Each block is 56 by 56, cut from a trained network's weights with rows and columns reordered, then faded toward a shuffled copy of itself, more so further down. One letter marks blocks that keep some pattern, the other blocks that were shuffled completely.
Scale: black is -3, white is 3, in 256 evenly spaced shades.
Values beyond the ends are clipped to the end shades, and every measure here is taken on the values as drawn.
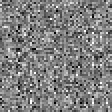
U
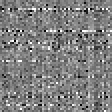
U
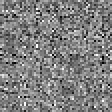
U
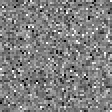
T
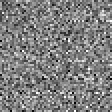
U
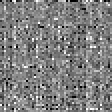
U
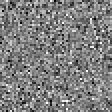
T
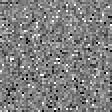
T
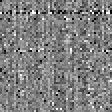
U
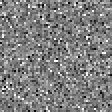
T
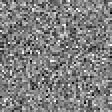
T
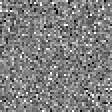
T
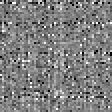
U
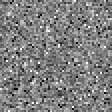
T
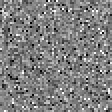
T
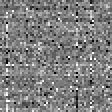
U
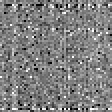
U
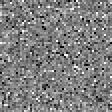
T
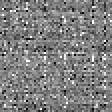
U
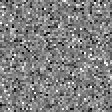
T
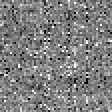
U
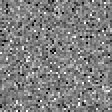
T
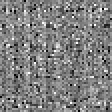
U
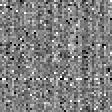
U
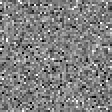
T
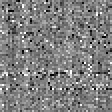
U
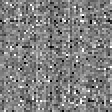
U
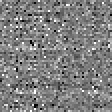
U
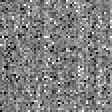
U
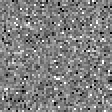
T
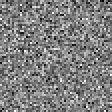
U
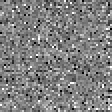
U
